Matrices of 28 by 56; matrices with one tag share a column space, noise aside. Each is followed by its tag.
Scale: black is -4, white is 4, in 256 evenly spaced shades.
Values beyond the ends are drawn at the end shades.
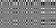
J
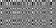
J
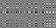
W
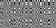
J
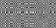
W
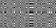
W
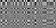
J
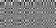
J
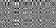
J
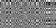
J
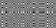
W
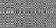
W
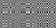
W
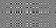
W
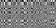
J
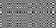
W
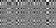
J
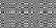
W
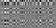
J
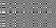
W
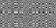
W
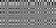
J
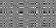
W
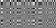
J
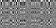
J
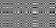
W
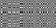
W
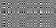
W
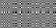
W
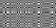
W
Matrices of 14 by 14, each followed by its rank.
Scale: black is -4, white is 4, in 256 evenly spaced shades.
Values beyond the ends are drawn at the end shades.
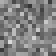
full rank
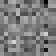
three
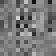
three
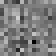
three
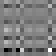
one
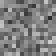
full rank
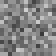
full rank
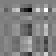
one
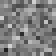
full rank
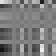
one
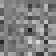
three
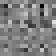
three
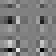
one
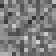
full rank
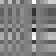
one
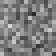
full rank
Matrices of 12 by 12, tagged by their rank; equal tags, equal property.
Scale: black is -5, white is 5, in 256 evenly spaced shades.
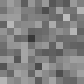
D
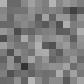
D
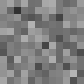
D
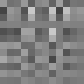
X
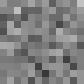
D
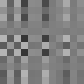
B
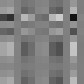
B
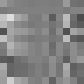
X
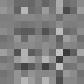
X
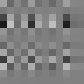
B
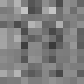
X
